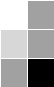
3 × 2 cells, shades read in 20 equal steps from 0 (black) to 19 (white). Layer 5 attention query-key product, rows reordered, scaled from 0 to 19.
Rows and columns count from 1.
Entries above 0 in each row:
2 2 1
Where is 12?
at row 1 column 2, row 2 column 2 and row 3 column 1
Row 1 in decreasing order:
19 12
